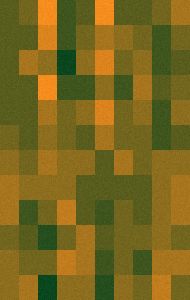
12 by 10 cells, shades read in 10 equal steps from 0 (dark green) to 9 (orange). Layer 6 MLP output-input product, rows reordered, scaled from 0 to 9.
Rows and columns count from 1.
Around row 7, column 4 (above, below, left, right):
4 5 6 5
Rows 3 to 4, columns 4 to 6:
0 5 8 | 2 2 5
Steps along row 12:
up down up same down up down up down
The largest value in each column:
6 6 9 7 6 9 6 6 7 6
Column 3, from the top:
9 8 5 9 6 5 6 5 4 1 4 0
